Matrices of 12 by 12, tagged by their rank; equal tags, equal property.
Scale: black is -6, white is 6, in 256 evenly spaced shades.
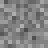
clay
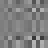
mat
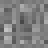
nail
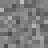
clay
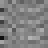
nail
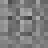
nail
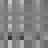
mat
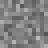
clay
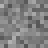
clay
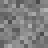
clay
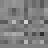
nail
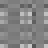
mat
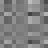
mat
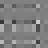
mat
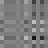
mat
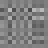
mat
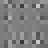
nail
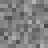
clay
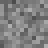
clay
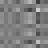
mat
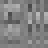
nail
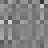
nail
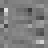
nail
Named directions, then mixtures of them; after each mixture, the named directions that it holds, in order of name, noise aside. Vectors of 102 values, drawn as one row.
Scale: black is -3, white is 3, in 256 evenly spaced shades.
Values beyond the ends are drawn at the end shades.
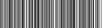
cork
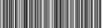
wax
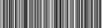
wax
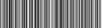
cork, wax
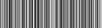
cork, wax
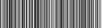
cork, wax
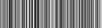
cork, wax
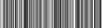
cork, wax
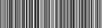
cork, wax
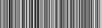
cork, wax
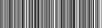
cork
